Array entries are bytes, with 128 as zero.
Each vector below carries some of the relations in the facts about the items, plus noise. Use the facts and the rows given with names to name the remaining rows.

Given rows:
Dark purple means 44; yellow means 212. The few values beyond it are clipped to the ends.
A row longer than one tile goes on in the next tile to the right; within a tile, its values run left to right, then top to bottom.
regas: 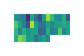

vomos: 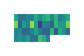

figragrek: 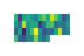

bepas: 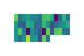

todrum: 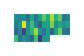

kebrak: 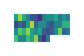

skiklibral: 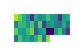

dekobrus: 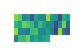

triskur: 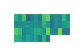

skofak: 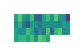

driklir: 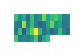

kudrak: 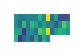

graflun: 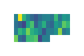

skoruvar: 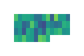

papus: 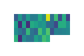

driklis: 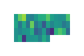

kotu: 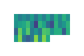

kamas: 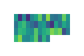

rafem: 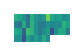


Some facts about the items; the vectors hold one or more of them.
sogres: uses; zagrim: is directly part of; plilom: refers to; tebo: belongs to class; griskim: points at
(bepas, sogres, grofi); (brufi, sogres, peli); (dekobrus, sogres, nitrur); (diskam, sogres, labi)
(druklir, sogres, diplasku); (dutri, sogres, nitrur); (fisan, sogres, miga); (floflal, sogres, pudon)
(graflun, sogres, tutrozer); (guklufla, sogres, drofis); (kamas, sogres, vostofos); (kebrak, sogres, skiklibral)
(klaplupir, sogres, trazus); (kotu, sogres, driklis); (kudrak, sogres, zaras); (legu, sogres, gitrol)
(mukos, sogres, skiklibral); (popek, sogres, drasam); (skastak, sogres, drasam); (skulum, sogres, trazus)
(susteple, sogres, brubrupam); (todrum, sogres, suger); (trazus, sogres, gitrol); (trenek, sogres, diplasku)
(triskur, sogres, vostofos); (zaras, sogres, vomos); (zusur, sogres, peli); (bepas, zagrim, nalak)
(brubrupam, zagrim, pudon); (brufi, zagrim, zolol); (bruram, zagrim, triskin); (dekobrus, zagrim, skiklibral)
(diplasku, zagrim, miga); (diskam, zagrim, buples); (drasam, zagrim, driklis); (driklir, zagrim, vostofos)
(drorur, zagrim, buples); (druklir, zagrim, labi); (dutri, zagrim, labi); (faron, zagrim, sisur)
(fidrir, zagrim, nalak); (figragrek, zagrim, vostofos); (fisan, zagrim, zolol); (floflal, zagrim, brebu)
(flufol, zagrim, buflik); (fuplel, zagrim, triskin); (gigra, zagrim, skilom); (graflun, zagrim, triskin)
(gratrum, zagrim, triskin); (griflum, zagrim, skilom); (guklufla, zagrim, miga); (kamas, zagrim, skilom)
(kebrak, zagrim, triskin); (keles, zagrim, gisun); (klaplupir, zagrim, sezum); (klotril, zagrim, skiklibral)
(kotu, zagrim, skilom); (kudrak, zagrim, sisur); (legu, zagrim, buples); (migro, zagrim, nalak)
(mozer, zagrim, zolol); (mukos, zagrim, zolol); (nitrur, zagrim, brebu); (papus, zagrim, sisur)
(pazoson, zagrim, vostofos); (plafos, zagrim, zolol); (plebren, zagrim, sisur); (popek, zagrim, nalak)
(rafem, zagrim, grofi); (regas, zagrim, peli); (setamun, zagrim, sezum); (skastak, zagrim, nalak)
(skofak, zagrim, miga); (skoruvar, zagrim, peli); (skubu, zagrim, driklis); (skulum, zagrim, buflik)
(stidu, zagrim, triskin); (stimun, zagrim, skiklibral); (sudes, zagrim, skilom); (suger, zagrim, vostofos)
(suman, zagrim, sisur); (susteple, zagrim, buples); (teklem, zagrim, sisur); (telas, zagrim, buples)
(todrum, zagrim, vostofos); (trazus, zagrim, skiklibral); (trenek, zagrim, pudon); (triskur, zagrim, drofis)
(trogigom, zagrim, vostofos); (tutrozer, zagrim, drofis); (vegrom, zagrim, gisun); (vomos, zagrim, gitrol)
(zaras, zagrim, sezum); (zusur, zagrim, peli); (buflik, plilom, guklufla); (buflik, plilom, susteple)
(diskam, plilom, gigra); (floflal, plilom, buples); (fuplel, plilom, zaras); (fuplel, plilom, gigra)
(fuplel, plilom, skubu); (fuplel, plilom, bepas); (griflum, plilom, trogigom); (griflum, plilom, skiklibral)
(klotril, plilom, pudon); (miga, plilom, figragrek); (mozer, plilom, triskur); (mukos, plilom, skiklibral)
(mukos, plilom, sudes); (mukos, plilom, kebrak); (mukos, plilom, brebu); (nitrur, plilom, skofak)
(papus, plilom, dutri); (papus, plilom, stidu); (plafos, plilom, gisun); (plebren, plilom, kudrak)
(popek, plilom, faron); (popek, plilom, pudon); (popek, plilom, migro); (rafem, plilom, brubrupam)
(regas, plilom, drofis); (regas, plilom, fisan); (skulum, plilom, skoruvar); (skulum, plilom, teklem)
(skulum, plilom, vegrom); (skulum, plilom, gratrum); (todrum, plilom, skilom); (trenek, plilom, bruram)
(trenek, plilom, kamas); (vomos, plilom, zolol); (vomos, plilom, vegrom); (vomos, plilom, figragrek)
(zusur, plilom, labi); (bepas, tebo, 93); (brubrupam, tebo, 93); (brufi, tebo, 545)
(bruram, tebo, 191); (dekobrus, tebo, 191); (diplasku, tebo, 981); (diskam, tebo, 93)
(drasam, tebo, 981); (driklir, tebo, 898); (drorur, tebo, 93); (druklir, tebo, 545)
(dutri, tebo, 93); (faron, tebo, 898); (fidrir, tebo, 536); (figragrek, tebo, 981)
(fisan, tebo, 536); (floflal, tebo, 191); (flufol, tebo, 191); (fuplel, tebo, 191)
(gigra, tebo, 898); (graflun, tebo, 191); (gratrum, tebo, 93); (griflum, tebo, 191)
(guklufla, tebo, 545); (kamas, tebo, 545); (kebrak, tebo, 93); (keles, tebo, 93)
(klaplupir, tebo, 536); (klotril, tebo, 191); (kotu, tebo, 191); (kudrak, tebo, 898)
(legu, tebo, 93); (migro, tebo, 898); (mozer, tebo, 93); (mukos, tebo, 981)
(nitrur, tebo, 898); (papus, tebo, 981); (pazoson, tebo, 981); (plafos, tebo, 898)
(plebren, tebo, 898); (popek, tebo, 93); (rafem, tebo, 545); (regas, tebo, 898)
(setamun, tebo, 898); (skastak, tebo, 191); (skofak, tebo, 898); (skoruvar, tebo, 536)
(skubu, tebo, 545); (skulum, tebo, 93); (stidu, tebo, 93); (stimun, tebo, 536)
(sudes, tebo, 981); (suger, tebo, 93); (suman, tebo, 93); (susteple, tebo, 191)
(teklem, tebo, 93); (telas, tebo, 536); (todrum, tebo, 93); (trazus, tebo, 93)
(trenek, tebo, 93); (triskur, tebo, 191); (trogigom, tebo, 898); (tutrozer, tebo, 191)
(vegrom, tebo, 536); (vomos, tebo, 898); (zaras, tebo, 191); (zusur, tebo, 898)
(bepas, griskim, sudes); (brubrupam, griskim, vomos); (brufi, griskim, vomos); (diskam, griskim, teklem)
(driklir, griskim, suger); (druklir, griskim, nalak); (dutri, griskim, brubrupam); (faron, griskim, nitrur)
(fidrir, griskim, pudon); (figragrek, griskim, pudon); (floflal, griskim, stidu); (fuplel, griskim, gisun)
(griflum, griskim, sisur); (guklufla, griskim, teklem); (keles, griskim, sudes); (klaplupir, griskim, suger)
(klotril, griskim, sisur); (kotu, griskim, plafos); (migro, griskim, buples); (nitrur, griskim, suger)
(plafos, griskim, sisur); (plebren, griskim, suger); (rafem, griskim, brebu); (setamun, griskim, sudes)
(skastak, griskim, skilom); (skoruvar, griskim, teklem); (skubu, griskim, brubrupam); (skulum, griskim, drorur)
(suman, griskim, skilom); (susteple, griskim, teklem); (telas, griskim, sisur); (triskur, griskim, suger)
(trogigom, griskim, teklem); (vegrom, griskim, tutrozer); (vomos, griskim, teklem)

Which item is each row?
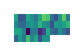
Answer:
popek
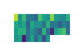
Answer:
pudon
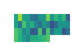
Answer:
dutri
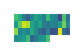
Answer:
trazus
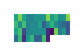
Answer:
buples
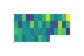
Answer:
sezum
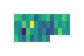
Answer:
skulum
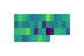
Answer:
brebu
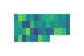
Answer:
peli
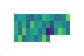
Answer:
buflik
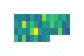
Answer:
suger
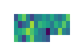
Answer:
triskin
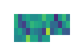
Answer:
fidrir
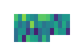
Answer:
nalak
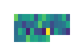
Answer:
migro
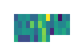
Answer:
sisur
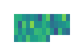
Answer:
nitrur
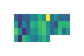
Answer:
suman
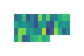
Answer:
skilom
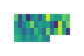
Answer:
setamun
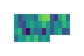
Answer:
skastak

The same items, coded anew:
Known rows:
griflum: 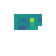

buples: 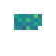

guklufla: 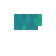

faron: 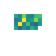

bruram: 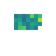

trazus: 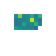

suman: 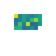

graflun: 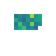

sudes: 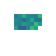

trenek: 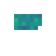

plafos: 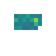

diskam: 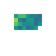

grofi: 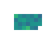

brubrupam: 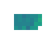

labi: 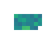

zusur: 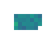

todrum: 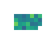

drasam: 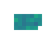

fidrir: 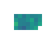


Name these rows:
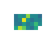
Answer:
zolol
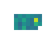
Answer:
brufi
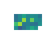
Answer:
klotril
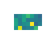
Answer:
vomos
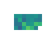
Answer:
skiklibral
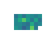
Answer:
druklir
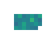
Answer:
klaplupir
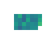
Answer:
susteple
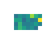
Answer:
stidu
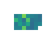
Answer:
zaras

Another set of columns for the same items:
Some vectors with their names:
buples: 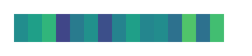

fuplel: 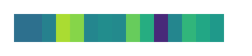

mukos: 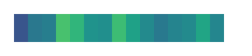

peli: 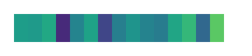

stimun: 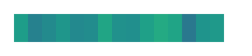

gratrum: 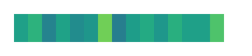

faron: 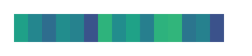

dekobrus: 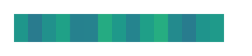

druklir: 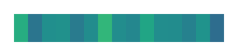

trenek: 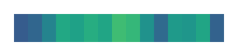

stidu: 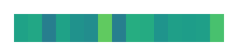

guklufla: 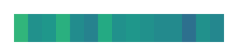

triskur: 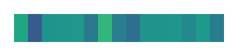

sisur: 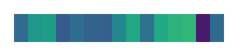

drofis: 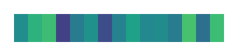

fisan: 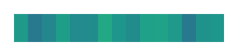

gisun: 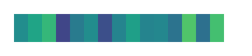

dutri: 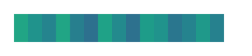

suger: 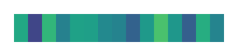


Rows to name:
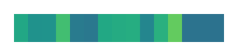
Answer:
teklem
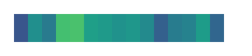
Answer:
griflum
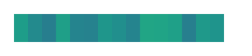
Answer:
sudes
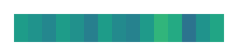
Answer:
drasam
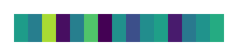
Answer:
vostofos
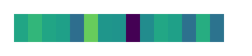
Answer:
figragrek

